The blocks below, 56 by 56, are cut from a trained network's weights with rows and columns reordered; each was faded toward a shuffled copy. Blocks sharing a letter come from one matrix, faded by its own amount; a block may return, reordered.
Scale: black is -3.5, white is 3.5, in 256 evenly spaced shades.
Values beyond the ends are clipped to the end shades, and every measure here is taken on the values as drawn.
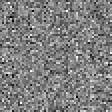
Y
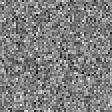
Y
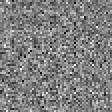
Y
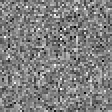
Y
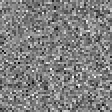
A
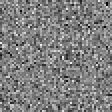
Y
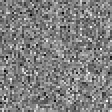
A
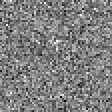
A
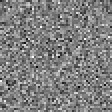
Y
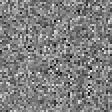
Y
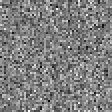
Y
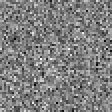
A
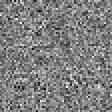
Y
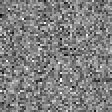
Y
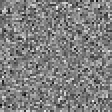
A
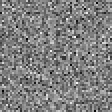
Y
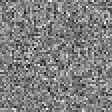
Y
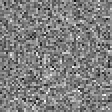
Y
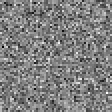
A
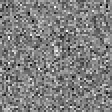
Y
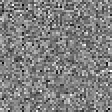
Y
